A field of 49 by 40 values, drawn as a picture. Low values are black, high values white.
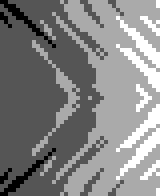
Slope: up to the right. Mirror symmetry: top to bottom. Odd rows or columns: none. Calmest part: middle left.
